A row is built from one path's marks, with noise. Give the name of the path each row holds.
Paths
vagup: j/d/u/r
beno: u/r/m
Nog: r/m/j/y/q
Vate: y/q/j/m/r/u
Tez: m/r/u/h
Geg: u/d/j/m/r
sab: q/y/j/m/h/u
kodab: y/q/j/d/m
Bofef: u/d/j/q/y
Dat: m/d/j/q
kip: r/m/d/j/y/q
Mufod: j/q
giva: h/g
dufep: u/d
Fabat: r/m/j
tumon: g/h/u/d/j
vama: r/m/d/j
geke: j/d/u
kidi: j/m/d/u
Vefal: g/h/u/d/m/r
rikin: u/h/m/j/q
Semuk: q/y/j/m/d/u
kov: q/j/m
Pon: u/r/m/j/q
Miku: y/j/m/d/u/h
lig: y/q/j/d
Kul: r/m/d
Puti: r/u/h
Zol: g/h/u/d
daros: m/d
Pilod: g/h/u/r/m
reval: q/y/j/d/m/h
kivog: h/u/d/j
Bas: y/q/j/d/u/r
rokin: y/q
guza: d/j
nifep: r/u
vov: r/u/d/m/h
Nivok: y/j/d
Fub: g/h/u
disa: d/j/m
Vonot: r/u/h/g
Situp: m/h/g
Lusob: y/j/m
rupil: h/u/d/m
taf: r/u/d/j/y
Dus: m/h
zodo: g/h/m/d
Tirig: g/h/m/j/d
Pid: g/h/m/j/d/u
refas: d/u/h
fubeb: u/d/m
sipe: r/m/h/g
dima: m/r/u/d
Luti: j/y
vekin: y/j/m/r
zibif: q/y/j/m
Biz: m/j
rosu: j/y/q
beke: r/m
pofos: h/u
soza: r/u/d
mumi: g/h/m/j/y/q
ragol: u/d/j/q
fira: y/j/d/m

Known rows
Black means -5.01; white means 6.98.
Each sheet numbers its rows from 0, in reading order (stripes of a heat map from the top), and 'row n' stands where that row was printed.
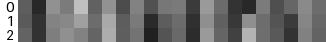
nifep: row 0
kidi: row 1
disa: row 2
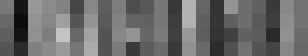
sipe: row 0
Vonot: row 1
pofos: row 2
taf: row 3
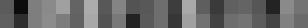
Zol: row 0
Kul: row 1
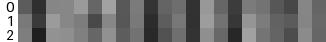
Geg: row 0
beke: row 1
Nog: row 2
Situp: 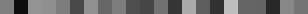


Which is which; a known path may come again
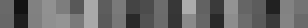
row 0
zodo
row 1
Semuk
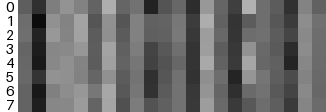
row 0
disa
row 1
Vonot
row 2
Tez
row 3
Pid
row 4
Tirig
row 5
vekin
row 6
Bas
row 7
vov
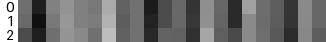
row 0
kodab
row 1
lig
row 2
guza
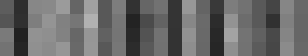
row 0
Geg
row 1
fira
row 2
Nog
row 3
Vate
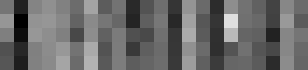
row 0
kip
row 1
Mufod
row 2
Situp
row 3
taf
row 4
kivog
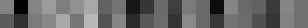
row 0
rokin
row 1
fubeb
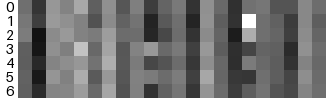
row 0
beno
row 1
Biz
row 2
rosu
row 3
pofos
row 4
Miku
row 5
Puti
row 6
dima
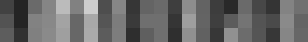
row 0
dufep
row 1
vagup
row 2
kidi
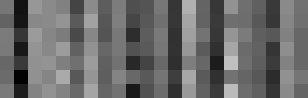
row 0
sipe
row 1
Vefal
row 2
beke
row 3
rikin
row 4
Lusob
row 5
Fub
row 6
Dat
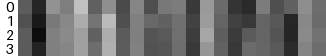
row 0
nifep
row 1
refas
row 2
Zol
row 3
rupil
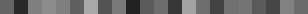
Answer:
Kul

